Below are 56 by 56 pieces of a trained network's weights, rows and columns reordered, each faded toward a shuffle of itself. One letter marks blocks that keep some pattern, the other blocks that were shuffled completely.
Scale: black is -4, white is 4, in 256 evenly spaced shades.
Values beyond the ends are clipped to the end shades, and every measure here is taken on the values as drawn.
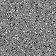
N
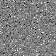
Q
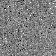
Q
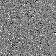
Q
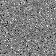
N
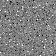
N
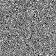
Q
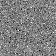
N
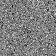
N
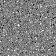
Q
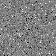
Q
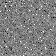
N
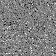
Q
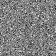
N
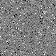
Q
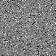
N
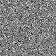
N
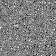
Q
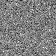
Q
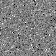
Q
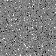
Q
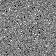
N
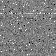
Q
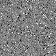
Q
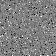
N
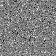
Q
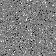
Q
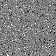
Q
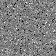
N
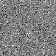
Q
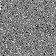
N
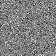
N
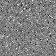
N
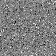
N
